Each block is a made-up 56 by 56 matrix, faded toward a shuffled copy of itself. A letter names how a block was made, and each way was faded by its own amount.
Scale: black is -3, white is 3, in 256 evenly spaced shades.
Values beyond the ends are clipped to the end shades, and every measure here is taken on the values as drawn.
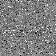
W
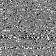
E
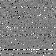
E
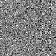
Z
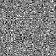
Z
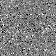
W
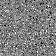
W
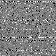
E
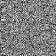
Z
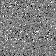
W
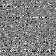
E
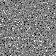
W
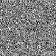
Z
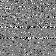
E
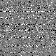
E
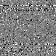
E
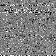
E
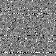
E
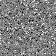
W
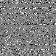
E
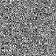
Z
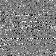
E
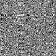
Z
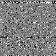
E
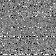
E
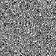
Z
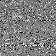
E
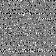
E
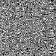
Z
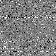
E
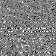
E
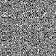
Z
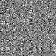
Z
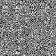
Z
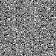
Z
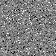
W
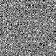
Z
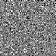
Z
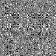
Z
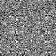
Z
